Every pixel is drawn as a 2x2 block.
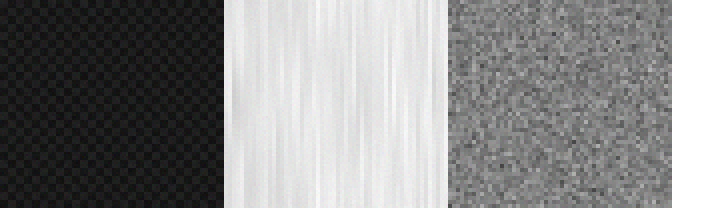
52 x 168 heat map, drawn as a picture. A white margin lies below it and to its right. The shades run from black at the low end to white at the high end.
It is made of 1 by 3 panels. Panel 1,1: very low, checkered, faint in contrast. Panel 1,2: very high, streaked downward, faint in contrast. Panel 1,3: middling, fine-grained.
